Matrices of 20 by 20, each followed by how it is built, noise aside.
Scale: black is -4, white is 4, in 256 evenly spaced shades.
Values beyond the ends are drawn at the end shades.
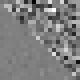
upper triangular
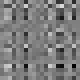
low rank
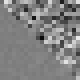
upper triangular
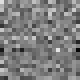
low rank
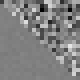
upper triangular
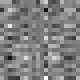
low rank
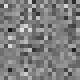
low rank
